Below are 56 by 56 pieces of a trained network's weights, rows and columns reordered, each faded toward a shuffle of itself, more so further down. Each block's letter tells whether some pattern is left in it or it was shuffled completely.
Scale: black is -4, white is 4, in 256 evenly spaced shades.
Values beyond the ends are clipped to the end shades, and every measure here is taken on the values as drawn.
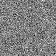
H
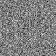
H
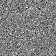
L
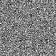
H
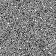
L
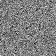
L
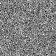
L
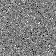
L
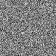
H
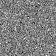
L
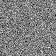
L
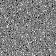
L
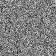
L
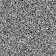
L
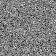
L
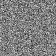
L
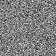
L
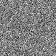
L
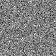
H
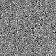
H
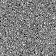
L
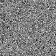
H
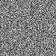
H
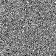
L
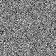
L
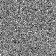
H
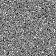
L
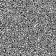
L
